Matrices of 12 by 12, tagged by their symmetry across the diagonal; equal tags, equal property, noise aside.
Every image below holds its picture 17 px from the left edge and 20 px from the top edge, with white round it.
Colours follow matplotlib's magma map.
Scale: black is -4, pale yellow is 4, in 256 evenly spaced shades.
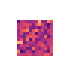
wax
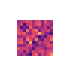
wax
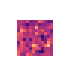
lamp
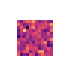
lamp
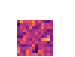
lamp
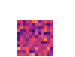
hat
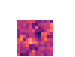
lamp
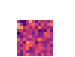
lamp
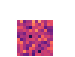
hat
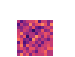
wax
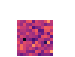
hat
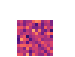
lamp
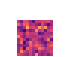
lamp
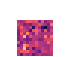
lamp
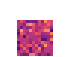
hat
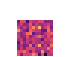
hat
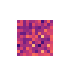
wax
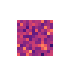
wax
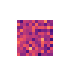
hat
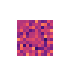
wax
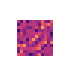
wax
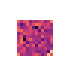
wax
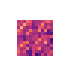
wax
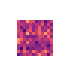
hat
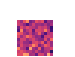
lamp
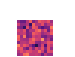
hat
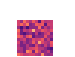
hat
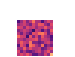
wax
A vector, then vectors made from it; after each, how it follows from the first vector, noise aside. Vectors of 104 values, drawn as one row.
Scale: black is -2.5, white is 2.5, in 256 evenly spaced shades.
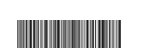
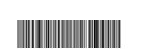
sign-scrambled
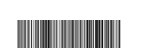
sign-scrambled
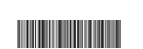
wrapped around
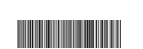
sign-scrambled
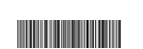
copied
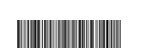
reversed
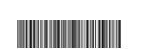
copied
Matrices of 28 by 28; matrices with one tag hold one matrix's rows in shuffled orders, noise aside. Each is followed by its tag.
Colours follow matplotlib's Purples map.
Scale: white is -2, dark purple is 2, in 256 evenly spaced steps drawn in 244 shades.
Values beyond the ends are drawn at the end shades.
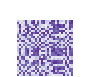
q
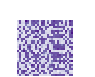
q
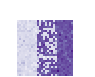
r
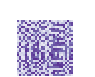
q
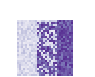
r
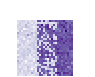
r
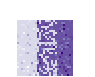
r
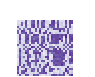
q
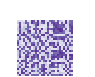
q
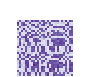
q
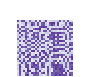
q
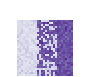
r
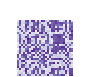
q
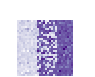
r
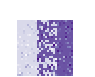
r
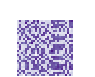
q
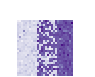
r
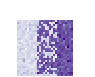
r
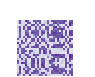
q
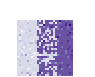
r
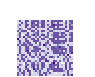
q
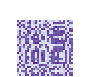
q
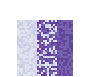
r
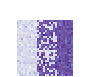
r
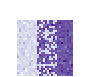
r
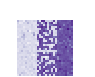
r
